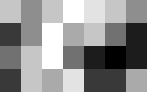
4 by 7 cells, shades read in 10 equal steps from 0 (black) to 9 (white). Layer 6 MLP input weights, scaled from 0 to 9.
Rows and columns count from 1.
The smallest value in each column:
2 5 6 4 1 0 1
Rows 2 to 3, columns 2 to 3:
5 9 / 7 9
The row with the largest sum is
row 1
